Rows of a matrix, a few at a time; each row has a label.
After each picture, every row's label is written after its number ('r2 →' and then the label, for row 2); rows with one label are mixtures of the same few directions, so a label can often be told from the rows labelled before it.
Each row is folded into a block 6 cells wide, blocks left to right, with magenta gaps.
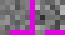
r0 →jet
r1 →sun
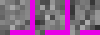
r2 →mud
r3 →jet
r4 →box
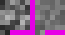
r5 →sun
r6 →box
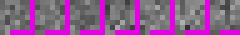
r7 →jet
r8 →sun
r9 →mud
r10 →box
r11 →mud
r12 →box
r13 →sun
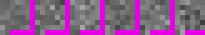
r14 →mud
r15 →mud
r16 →mud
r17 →mud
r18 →mud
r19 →jet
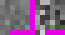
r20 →jet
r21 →jet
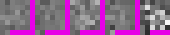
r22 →box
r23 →jet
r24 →mud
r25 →box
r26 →jet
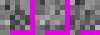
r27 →jet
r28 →box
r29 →jet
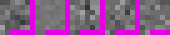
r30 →mud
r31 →mud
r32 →sun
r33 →sun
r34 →mud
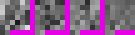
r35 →box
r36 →mud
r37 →sun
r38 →box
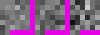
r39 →mud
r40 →mud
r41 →jet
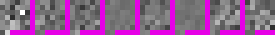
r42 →sun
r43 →jet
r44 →mud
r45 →jet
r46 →box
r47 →sun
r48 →box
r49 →jet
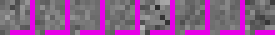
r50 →sun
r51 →jet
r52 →box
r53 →mud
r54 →mud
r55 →box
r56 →sun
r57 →mud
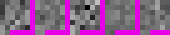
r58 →box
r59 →sun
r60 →mud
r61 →sun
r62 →sun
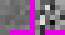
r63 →box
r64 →jet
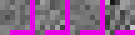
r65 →sun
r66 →jet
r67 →mud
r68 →jet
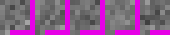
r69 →mud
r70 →box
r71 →mud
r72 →mud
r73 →box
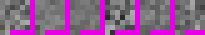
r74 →mud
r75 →mud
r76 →sun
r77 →box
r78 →sun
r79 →sun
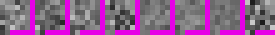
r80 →mud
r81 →mud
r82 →box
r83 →jet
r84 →box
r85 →mud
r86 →jet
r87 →jet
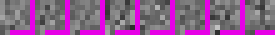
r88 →box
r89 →jet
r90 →box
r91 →box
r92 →mud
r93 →jet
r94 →box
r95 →sun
